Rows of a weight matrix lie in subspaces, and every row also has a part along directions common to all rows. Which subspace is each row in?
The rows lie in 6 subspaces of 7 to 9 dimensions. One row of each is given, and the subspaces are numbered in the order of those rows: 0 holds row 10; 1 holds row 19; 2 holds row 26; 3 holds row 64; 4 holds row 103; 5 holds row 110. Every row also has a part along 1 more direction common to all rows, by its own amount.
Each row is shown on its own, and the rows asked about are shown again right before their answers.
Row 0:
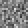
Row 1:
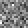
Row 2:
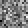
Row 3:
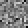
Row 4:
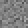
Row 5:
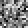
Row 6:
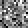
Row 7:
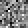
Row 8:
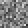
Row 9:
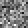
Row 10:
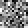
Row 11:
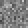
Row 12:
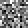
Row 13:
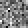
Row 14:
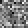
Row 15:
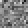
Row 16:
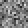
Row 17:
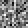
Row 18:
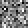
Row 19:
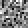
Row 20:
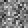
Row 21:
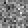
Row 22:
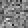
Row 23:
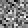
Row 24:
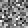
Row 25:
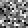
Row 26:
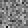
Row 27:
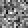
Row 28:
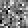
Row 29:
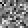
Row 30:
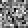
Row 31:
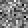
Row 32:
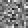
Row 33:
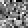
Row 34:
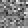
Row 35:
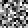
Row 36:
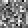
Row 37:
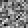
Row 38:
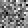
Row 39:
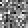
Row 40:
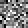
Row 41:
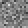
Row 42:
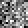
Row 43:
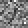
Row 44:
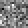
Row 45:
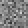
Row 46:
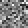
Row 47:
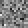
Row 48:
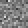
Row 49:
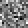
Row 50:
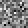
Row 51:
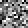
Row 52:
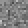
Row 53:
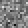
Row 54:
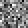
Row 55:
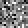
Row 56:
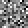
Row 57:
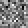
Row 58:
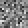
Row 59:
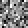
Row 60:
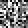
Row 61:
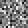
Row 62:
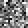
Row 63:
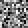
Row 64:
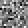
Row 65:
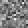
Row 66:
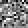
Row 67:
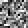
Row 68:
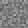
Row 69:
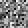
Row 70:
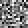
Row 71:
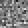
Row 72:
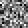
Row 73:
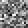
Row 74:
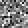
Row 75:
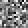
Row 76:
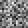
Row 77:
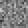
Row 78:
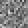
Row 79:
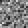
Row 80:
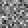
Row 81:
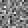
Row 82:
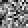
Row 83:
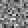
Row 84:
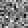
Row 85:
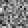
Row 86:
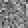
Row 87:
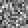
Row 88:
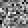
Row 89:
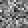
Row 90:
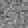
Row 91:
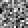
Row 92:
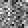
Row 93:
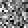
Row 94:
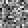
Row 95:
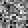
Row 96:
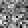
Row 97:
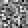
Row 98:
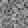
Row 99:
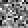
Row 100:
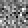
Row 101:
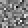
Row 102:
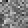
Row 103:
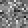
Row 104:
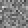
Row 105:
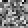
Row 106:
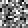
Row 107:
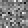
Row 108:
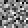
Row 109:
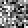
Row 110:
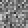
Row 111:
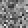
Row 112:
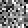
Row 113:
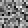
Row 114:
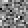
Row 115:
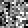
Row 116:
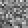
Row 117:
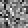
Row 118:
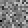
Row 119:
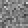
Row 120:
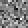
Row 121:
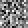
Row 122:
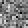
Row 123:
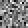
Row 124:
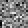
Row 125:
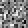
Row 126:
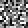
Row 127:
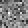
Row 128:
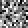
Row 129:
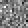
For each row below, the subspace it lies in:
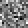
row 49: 3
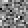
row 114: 3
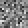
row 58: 2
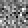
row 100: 0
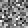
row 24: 4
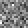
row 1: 0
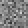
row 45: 0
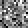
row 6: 1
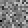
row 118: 1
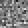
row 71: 5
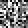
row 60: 2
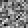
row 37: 3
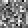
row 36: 2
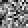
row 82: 4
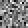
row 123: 4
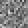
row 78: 3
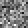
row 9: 3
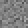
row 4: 1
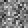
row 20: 4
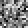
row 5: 3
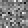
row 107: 5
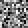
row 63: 2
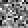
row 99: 3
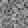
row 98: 4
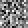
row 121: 2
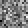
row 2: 1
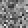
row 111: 0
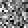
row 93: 0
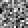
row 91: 3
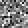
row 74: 2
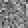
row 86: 0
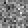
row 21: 0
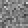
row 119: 2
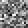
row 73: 4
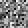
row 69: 5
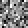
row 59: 1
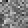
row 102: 5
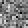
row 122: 0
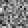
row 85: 2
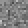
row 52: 5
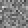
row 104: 3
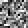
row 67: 3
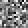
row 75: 3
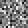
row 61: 2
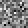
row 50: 3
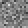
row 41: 0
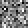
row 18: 2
